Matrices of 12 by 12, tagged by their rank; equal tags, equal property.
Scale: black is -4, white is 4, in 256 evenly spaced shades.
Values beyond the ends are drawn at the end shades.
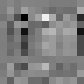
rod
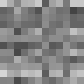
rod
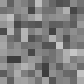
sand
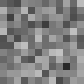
sand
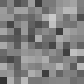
sand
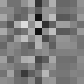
rod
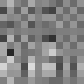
rod
